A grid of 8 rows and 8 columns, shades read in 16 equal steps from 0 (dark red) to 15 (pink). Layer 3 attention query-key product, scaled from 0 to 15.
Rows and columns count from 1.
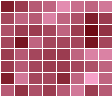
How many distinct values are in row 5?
5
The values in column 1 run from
2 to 8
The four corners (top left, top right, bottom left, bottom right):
2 11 8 8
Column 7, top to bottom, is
9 2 0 1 12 7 15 5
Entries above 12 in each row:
1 0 0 0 0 0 1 0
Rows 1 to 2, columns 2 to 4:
5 8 9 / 9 8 12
